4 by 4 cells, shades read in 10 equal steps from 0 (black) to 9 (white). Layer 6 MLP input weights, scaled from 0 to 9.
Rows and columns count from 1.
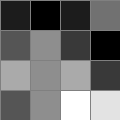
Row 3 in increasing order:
2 5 6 6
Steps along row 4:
up up down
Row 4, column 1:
3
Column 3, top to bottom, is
1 2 6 9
